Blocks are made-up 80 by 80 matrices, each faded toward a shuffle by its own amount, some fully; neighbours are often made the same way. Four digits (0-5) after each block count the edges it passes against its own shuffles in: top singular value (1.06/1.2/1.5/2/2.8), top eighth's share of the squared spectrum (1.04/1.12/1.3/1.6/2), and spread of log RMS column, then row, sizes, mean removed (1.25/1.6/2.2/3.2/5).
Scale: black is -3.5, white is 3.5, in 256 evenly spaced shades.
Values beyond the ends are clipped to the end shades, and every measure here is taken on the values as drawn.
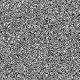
3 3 1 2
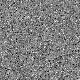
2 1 0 0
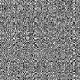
4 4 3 2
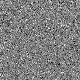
2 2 0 0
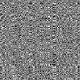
4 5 3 3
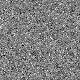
2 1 0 0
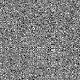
3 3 2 1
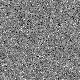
0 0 0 0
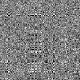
4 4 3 3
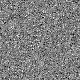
1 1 0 0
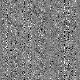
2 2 4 0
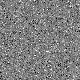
0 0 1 0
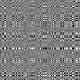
5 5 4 4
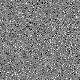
3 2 0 0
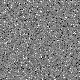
1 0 0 0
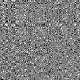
4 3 2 2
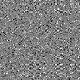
4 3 1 2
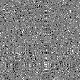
4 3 1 2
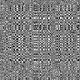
5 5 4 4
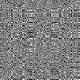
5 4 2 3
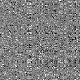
4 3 2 2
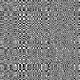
5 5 4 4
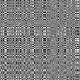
5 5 4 4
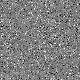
3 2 0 1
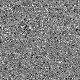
1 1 0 2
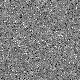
0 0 0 0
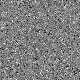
0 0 0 0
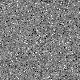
0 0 0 0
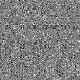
4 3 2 2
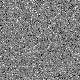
2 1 0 0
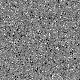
0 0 0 0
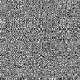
4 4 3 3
